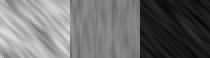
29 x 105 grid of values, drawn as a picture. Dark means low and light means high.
It is made of 1 by 3 panels. Panel 1,1: high, slanting down to the right. Panel 1,2: middling, streaked downward, faint in contrast. Panel 1,3: very low, slanting down to the right, faint in contrast.
